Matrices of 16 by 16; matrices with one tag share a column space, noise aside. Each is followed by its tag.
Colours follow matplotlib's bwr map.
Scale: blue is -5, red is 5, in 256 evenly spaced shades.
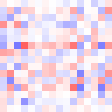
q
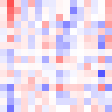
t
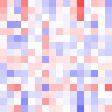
t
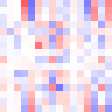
t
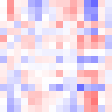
t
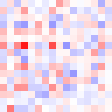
q
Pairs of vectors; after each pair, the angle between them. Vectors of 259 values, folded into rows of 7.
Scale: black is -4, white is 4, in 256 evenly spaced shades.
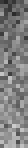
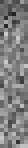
partly aligned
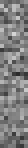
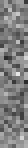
partly opposed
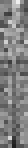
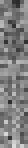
nearly opposite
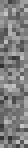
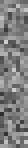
partly aligned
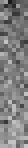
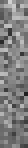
partly opposed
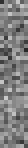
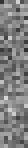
nearly parallel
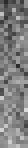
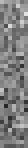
partly opposed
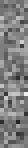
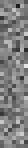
partly opposed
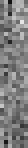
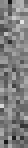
nearly parallel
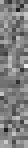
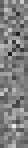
orthogonal
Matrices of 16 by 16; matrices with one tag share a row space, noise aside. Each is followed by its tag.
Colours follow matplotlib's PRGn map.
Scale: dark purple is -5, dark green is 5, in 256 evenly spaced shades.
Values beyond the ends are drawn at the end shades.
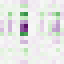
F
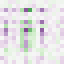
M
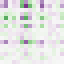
M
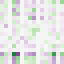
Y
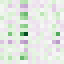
F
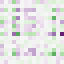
Y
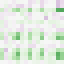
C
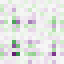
Y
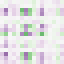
M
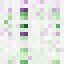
F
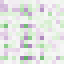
M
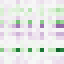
C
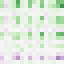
C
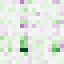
F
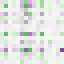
M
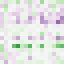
C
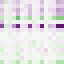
C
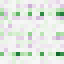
C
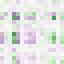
Y
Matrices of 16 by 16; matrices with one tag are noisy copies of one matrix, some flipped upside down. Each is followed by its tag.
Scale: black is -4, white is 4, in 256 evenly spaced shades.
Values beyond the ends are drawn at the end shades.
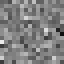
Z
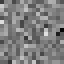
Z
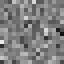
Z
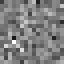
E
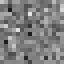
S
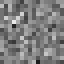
E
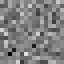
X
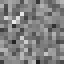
E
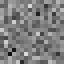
X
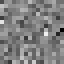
Z
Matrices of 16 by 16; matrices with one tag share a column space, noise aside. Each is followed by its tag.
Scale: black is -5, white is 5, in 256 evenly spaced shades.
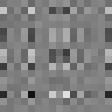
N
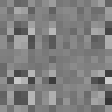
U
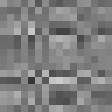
U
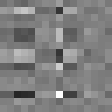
N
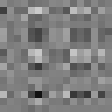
N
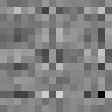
N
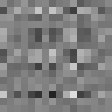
N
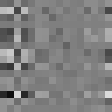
N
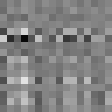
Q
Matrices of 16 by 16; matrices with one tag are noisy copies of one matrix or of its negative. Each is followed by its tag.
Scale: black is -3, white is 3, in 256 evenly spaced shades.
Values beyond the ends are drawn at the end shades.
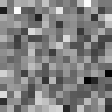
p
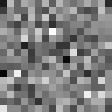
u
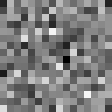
u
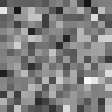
p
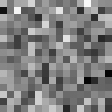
p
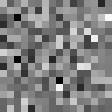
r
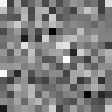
u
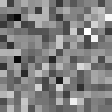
r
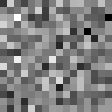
r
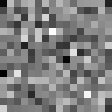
u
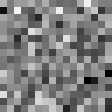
p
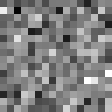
p
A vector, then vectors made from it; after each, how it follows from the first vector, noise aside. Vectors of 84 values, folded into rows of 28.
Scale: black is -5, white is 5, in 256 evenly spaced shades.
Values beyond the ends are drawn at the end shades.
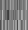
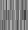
wrapped around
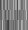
wrapped around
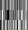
scaled up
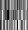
scaled up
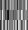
scaled up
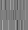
partly zeroed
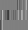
partly zeroed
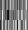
scaled up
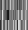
scaled up
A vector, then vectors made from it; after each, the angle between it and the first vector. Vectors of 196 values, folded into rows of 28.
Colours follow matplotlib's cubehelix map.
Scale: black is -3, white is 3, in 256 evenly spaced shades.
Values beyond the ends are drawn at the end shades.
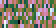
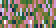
partly aligned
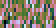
partly opposed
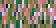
partly aligned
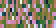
partly opposed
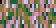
partly opposed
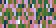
nearly opposite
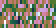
nearly parallel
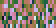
partly opposed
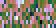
orthogonal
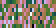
orthogonal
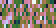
partly aligned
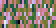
nearly parallel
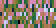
nearly parallel
